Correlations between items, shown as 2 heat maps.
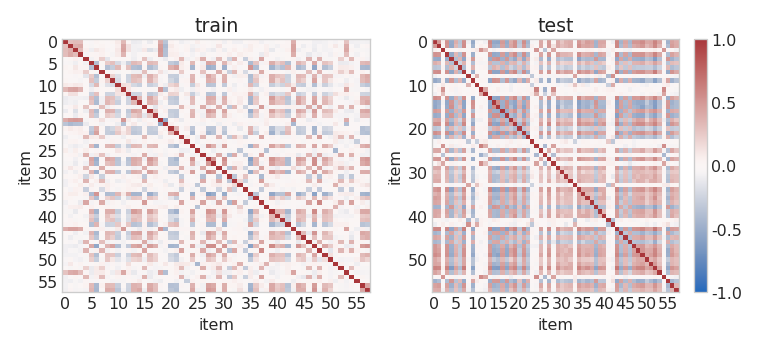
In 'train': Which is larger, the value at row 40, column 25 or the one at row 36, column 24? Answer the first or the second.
the second
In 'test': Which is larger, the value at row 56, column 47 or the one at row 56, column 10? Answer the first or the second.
the first
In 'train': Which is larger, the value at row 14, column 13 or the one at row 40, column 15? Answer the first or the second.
the first
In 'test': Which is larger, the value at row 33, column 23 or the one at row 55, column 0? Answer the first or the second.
the first
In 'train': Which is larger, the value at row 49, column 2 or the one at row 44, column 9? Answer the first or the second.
the second
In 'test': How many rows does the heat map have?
58
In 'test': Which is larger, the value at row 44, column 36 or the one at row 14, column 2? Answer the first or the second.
the second
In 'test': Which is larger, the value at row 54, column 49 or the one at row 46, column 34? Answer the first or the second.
the first
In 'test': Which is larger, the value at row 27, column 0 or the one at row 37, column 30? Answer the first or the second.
the first
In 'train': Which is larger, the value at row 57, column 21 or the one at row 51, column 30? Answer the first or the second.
the second
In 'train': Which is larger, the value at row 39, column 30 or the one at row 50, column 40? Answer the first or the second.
the first
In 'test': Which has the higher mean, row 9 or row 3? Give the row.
3
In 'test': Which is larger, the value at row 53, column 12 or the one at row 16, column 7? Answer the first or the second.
the second
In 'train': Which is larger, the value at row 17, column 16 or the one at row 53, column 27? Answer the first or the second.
the first
